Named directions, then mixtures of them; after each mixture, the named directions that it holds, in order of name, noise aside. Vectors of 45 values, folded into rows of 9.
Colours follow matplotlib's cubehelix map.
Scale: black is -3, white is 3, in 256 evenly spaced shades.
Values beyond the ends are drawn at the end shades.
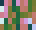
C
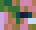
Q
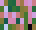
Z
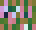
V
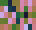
Q, V, Z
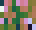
C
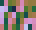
C, Q, V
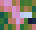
Q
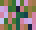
C, Q, Z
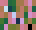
V, Z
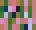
V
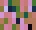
Q, V, Z
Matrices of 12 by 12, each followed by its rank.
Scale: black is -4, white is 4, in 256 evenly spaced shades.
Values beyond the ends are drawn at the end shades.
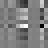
one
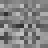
two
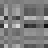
one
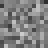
full rank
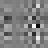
two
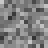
full rank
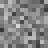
full rank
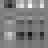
one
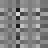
one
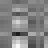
one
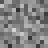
full rank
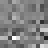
two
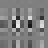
one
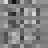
two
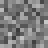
full rank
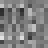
two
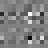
two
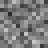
full rank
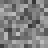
full rank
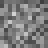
full rank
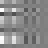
one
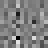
two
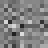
two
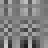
one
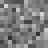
full rank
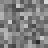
full rank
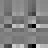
one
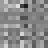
two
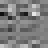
two
